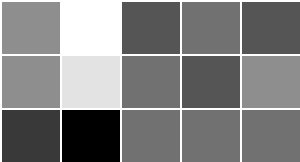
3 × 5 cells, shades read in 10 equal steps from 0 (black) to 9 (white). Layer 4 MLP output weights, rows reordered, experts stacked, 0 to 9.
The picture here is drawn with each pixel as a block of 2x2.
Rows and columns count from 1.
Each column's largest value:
5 9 4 4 5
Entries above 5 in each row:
1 1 0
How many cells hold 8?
1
